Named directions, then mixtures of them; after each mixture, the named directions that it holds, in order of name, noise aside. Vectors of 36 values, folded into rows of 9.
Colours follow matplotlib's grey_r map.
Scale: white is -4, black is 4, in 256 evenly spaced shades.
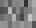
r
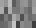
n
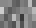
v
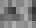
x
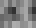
x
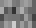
n, x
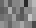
r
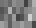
r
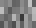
v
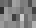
n, v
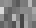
v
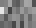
r, v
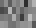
r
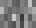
v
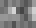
x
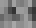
x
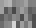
n, x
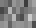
r
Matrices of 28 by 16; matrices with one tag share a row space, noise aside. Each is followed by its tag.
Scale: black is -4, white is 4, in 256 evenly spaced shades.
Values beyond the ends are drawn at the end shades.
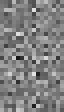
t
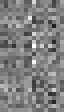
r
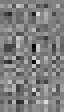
t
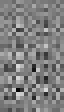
t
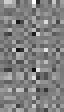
t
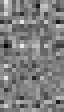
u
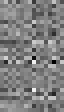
r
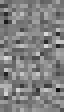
u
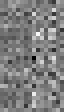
r
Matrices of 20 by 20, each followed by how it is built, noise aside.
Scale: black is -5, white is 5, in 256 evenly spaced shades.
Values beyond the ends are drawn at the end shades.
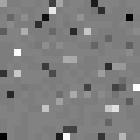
sparse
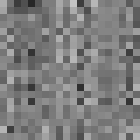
low rank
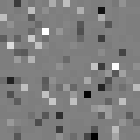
sparse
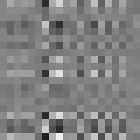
low rank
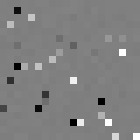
sparse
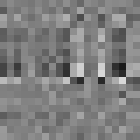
low rank
